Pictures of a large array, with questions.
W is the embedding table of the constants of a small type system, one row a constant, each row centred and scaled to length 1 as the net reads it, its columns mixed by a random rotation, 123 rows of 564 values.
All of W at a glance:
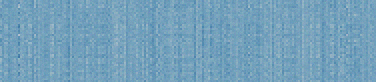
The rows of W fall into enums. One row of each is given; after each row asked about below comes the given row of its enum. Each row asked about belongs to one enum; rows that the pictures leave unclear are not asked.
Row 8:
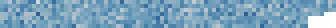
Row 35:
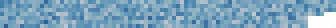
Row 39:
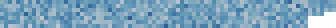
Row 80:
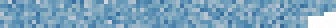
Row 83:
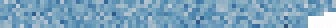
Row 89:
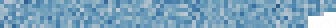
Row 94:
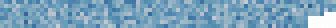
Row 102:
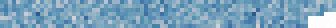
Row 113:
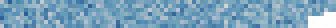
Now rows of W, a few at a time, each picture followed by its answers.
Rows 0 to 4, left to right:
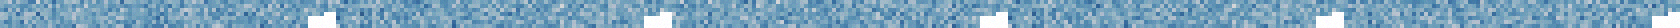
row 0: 8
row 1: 113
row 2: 80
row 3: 113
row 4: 94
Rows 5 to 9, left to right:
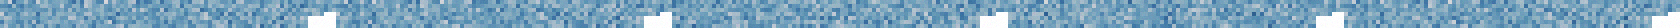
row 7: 35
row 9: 80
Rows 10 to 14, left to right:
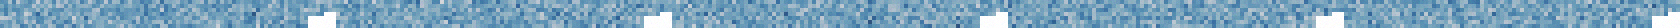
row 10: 102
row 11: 80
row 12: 83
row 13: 35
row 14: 94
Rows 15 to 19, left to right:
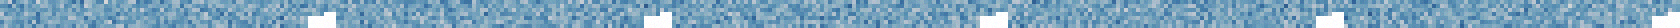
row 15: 80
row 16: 94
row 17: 35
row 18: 89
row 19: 113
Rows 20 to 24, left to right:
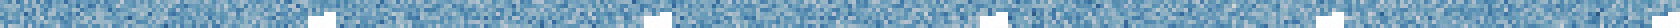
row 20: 39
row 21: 35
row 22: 35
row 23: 113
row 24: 102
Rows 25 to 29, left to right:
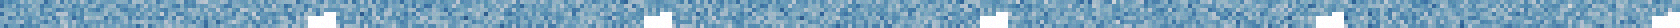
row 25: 35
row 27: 39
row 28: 80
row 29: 113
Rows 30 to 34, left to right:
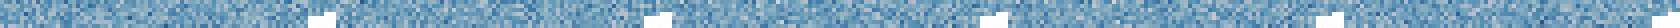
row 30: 39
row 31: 89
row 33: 80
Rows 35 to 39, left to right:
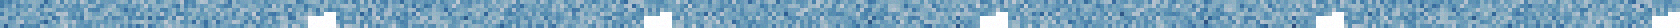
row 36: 39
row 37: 83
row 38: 83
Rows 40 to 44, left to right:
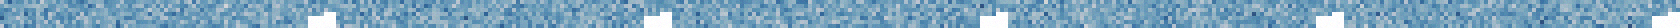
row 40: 113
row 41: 39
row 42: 94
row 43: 8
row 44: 83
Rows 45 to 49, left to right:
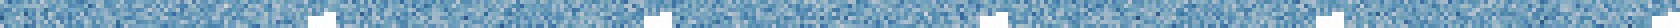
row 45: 113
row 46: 39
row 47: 35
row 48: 39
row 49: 83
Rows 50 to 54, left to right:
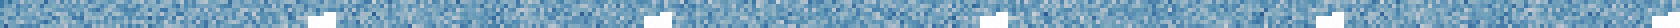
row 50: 35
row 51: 8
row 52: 80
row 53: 102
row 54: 8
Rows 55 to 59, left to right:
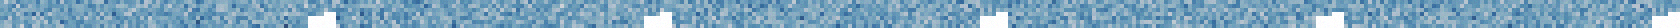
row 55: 83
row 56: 113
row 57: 39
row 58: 35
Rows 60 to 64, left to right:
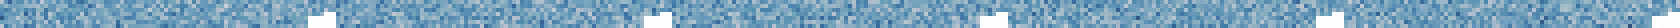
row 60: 113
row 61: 35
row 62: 35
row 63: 39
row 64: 83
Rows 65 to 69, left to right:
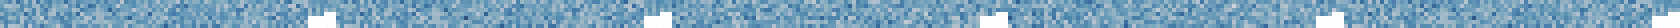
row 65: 39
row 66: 39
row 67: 35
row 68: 113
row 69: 39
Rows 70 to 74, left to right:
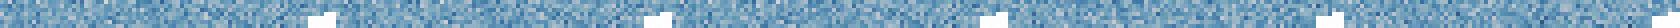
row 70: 80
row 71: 80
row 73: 94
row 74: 83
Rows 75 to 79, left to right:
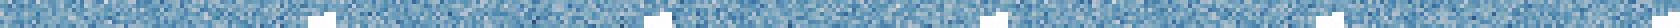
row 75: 80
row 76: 83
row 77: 113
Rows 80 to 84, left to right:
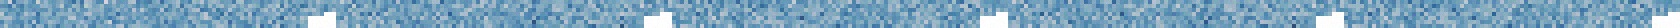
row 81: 83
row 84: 39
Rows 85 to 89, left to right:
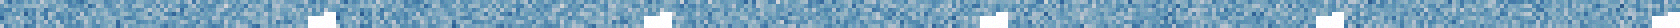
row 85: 113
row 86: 113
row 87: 80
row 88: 8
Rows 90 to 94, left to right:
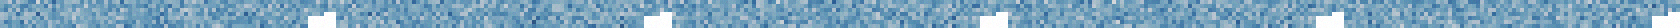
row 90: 8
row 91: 83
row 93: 80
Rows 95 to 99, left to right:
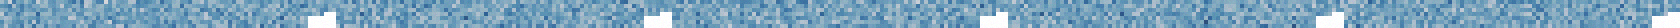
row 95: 80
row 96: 39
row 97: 94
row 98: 83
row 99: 89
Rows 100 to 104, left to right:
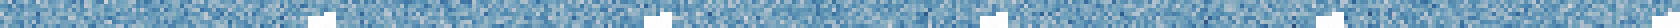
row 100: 80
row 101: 94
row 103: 83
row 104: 113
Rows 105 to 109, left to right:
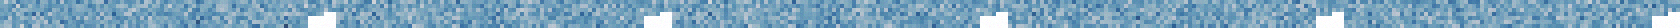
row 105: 83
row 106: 8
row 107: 8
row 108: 39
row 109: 94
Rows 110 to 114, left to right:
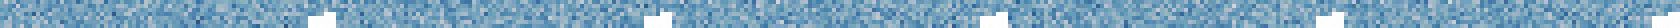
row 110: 83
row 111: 94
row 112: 80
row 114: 80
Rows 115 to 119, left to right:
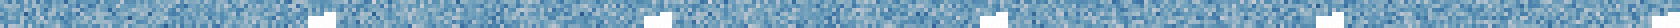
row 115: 39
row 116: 8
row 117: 8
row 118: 94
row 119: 35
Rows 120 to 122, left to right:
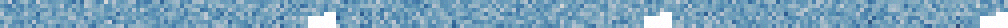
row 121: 113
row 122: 83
